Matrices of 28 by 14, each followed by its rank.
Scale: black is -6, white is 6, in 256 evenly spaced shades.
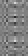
two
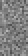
full rank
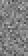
full rank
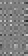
two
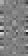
two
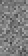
full rank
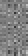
two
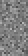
full rank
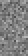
full rank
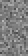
full rank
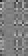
two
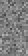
full rank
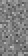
full rank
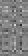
two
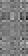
two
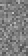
full rank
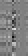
two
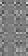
two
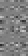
two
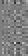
two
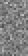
full rank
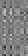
two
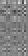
two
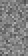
full rank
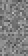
full rank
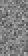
full rank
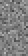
full rank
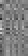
two
